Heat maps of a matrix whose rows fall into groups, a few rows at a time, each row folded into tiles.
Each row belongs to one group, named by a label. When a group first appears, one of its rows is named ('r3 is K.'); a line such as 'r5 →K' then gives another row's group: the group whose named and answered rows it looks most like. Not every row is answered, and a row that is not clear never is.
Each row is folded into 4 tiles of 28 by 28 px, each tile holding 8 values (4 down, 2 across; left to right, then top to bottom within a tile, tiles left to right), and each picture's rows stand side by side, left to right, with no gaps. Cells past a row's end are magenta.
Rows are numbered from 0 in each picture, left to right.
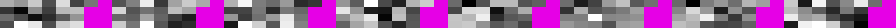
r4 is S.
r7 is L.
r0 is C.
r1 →L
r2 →C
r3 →L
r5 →S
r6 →S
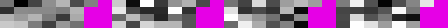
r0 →S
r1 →L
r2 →L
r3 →C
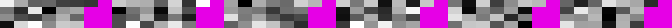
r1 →C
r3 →C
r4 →L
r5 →S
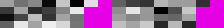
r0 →C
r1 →S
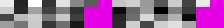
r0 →L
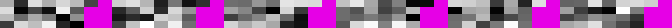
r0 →L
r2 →L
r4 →C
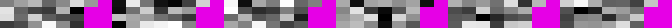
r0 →L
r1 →C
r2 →L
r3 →S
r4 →C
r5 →C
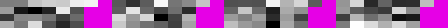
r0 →L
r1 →S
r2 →S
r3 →C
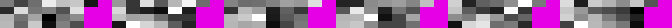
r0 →S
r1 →L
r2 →S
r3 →S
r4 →L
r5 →L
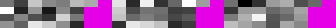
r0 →L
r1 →L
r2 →S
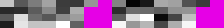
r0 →C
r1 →S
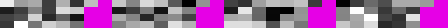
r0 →C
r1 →C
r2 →S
